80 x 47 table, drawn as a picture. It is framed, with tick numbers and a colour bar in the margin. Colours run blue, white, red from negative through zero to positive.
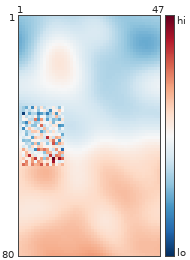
Roughest part: middle left. Slope: up to the bottom. Odd patch: rougher, in the middle left. Ninth with the lowest average: top right.
